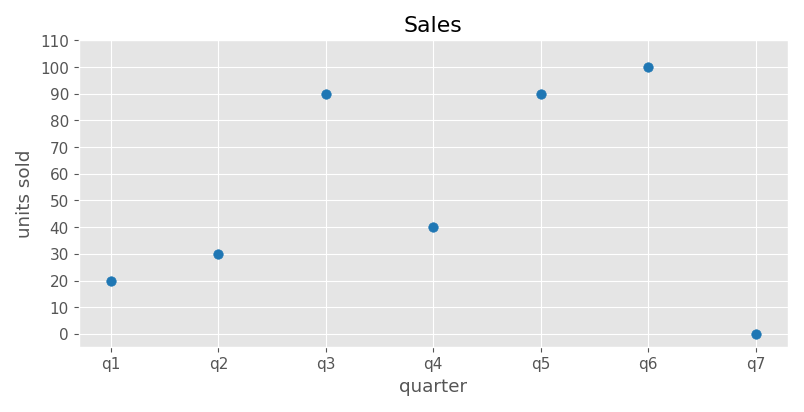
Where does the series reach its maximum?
q6
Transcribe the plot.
Title: Sales
x-axis: quarter, ticks q1 q2 q3 q4 q5 q6 q7
y-axis: units sold, ticks 0 10 20 30 40 50 60 70 80 90 100 110
Values:
20 30 90 40 90 100 0
